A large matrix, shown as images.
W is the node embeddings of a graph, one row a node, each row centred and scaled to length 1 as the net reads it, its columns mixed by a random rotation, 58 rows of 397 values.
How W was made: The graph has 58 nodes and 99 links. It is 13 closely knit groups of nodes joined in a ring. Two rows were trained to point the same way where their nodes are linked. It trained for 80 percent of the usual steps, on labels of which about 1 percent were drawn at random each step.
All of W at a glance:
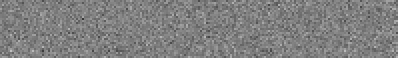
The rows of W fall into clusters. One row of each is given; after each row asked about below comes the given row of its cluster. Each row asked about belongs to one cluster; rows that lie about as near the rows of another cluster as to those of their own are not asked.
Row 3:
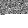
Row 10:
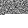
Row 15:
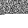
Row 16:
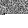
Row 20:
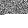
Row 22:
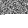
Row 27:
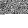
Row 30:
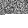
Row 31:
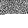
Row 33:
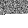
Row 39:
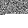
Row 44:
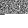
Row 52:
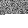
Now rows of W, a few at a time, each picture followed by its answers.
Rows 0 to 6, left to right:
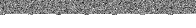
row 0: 33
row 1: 10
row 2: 52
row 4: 39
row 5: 22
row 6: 33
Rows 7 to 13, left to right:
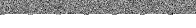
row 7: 15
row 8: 22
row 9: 27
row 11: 3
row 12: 31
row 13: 16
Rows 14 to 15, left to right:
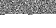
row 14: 31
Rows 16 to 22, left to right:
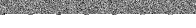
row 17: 3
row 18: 52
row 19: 30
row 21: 15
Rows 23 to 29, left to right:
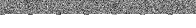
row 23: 30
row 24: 44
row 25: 52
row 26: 31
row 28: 22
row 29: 10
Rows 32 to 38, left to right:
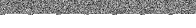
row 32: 39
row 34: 15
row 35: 10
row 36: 30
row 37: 30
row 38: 3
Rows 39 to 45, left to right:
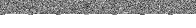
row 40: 27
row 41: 20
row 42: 27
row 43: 44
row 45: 20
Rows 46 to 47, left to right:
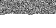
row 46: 31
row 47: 3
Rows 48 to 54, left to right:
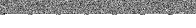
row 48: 16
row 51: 10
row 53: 39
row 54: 44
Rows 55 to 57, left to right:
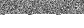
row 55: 10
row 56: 20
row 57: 30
